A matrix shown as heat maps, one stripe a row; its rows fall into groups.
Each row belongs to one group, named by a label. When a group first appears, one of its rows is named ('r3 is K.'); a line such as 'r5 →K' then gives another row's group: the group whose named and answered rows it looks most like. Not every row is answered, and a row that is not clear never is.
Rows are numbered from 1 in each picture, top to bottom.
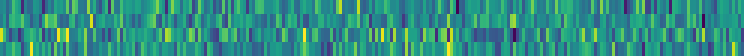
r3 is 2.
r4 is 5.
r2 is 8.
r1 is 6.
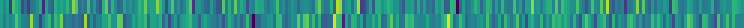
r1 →6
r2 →5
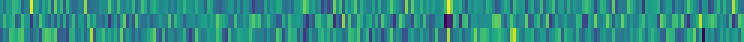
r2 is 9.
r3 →8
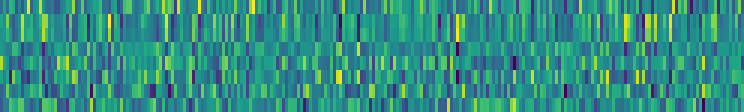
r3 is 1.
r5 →2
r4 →6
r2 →1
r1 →9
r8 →8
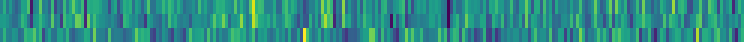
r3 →2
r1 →9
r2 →9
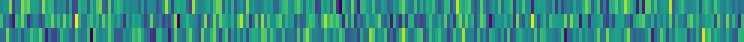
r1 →1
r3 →2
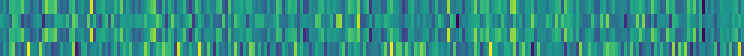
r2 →6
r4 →9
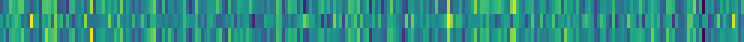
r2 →5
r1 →8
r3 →8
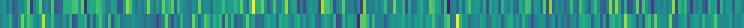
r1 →9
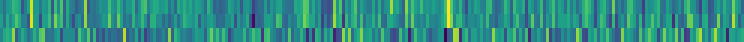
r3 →9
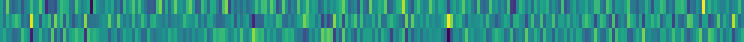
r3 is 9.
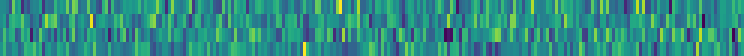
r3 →9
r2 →8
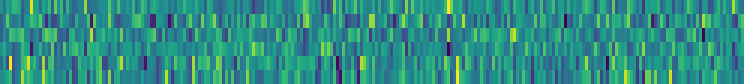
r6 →1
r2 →2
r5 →1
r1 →5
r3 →8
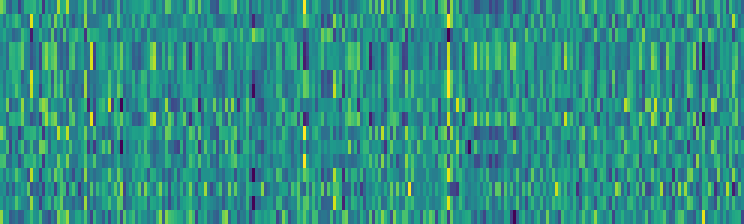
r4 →8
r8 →1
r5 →8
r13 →5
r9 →8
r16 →2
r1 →2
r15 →5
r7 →5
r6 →5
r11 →1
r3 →9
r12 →2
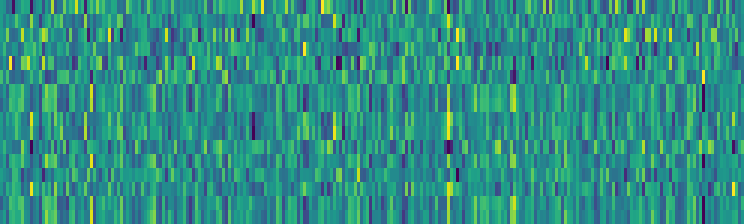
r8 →8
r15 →8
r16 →8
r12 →8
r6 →2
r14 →5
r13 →6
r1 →9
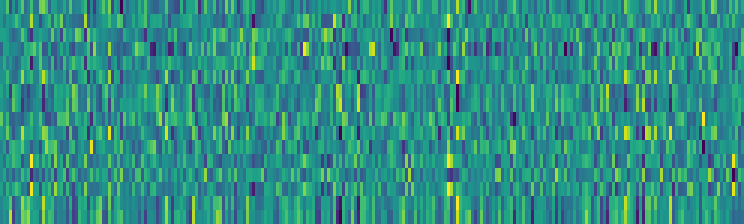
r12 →5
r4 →2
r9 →2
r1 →1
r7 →6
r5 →9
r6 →1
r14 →5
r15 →1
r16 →1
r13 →9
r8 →6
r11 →8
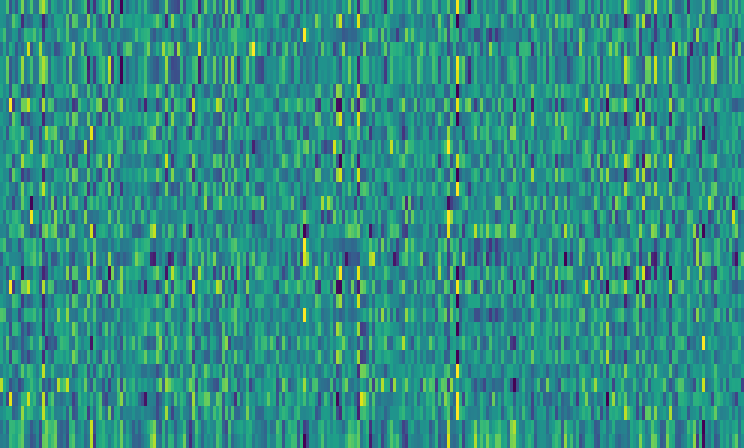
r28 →2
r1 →1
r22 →6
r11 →5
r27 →1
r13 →6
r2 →6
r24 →6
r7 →6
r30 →1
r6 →1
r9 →6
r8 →1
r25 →2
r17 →8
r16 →5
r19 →2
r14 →1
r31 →8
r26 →6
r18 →2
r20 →6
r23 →2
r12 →1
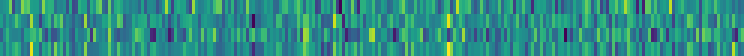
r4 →5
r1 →1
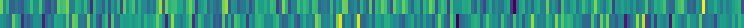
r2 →6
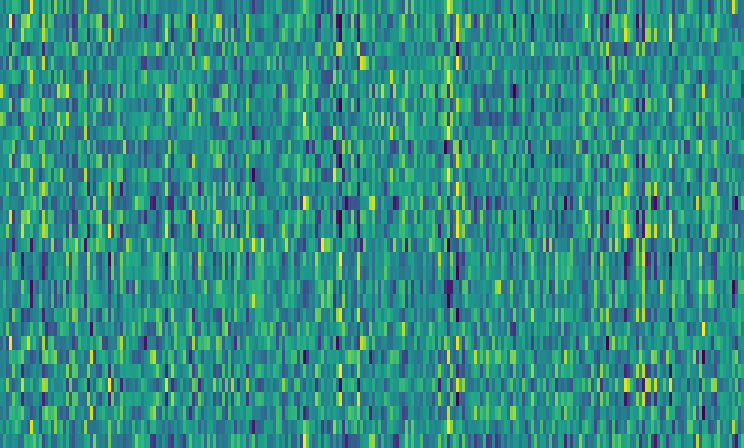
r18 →9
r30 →8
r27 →6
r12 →1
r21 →9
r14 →1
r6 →5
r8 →1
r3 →1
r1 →5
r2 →1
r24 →2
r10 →5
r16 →1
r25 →1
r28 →1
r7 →2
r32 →2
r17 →1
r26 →8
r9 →2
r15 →2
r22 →9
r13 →5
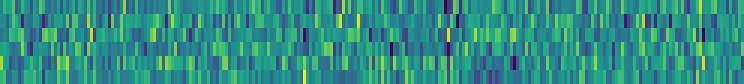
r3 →8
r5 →2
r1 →9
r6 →2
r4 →9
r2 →6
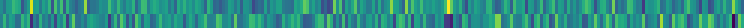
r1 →5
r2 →9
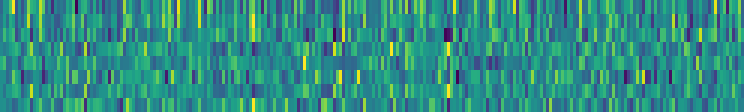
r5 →2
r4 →5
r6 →6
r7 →5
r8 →9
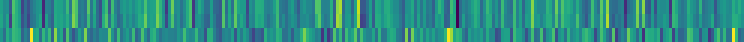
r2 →6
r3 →5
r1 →6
